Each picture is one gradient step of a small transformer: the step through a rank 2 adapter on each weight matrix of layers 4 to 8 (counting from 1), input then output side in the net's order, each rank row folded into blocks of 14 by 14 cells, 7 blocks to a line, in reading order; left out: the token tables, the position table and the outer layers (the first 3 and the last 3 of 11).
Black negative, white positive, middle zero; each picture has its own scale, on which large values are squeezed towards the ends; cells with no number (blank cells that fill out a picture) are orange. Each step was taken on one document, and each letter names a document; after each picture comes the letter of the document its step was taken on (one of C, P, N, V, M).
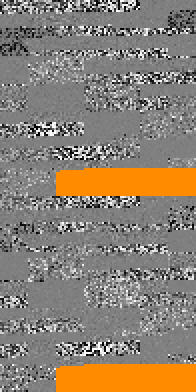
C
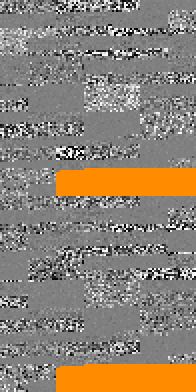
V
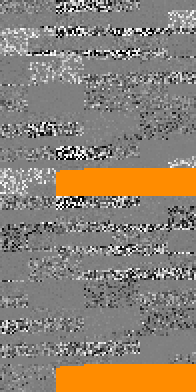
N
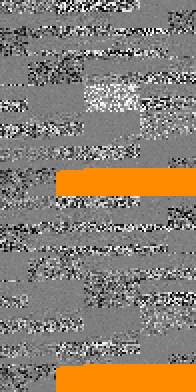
V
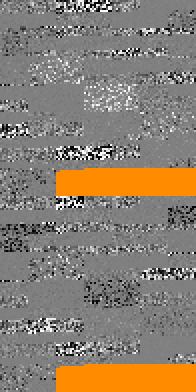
N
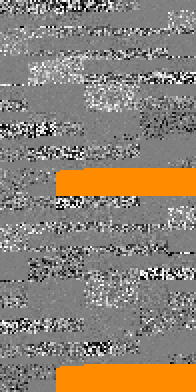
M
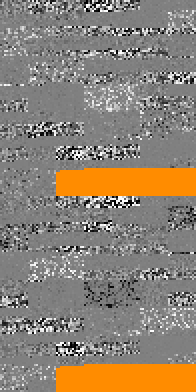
N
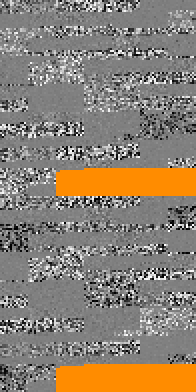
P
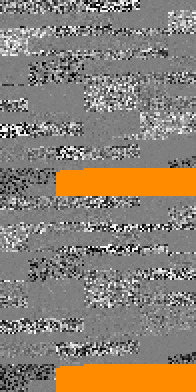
P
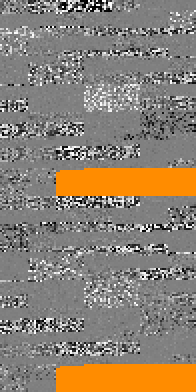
P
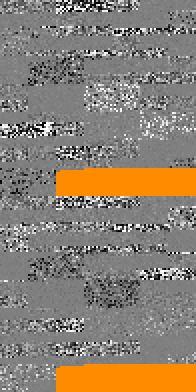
P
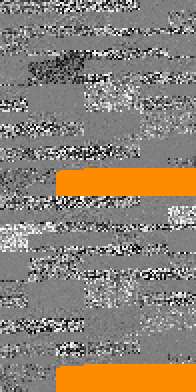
M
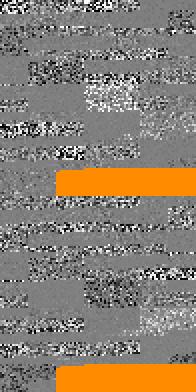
C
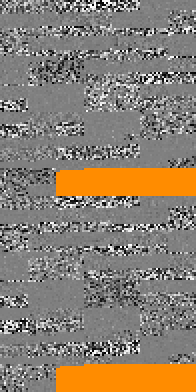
V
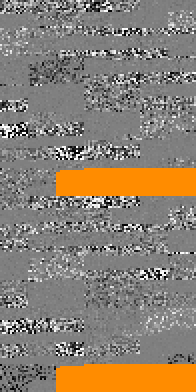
P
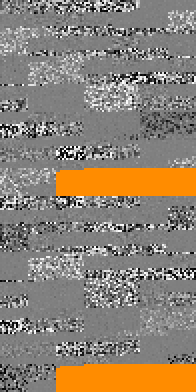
V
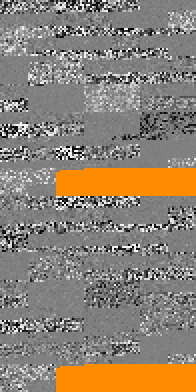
M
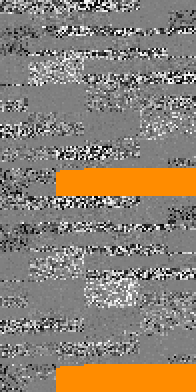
C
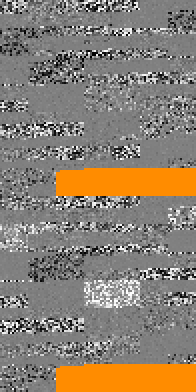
C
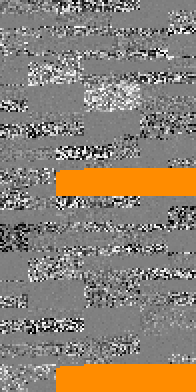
V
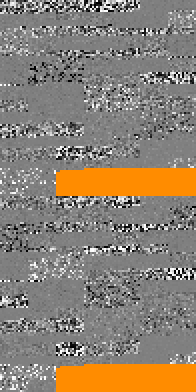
N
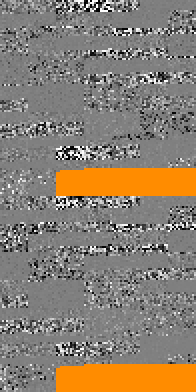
N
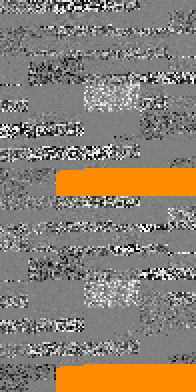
P
